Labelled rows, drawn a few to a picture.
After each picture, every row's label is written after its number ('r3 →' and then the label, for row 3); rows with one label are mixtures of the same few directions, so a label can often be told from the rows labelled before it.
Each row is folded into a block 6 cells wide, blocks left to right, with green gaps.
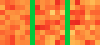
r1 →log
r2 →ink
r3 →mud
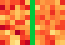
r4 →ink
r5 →ink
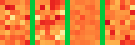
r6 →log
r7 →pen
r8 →log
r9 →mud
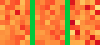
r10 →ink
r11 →ink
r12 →mud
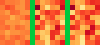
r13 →log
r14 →log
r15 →log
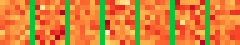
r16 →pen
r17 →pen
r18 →ink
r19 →mud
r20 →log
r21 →mud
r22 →pen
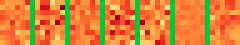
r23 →ink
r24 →mud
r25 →ink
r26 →log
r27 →mud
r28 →pen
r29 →pen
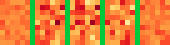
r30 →mud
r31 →mud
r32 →mud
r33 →mud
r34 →ink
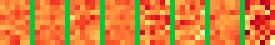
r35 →ink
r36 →mud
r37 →pen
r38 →mud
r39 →pen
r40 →pen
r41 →pen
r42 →pen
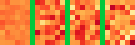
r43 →mud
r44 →pen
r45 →log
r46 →pen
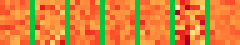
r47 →ink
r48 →pen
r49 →ink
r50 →log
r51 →mud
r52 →log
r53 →mud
